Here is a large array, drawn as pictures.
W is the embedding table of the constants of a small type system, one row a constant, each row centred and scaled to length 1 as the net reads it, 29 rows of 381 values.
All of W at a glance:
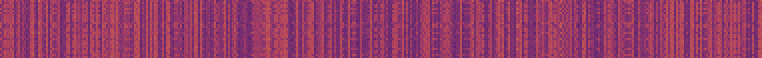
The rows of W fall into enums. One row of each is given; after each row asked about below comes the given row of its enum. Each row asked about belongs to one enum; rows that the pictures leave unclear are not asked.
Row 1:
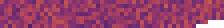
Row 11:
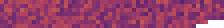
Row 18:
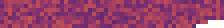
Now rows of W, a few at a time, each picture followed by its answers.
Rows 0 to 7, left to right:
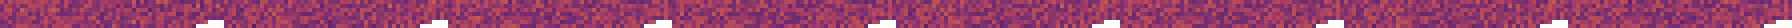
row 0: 11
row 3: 18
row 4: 1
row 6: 1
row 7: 18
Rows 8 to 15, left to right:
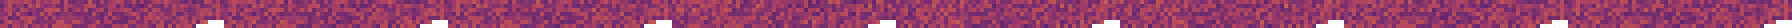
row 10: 18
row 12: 1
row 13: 1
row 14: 18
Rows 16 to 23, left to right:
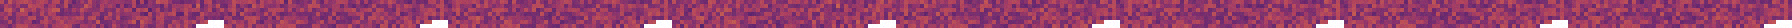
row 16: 11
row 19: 1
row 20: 18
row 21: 18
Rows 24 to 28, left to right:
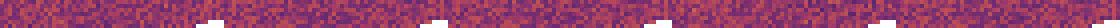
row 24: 1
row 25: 18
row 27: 11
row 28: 18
